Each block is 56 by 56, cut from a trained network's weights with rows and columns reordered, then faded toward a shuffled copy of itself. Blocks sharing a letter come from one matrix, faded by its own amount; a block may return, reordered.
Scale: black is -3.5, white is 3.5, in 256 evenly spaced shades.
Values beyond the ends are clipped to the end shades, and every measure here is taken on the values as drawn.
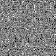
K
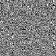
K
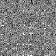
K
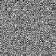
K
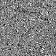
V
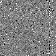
V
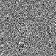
K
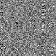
K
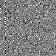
V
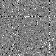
V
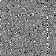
V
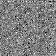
V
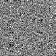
K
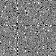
V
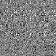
K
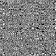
K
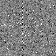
V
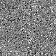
V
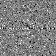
V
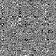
K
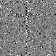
V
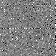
V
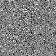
V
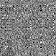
K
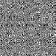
K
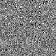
K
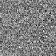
K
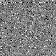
V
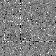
V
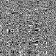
K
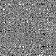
K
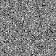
V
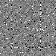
V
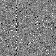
V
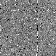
V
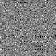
K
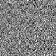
K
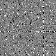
V
